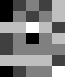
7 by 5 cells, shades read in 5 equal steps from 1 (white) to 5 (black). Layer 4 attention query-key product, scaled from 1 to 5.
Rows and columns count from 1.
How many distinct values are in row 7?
4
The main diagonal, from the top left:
5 3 1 3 3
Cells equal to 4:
8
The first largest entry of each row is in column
1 1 5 3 1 5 1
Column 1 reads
5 5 2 4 4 2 5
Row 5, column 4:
3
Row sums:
18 17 11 17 16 12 16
